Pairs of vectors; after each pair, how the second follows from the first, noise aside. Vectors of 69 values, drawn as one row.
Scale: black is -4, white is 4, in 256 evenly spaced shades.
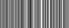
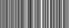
copied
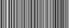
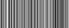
copied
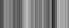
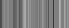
partly zeroed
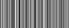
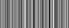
reversed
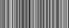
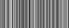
copied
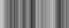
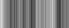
copied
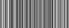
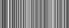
sign-scrambled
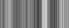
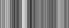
reversed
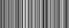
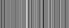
partly zeroed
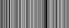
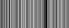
copied
